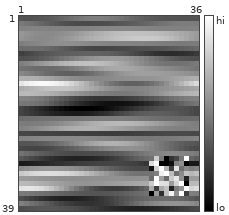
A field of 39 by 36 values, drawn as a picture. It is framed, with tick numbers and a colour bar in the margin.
Stripes running across repeat 4 times from top to bottom. In the bottom right lies a patch that is rougher than the rest. Values change most from cell to cell in the bottom right. The grain runs across in streaks.
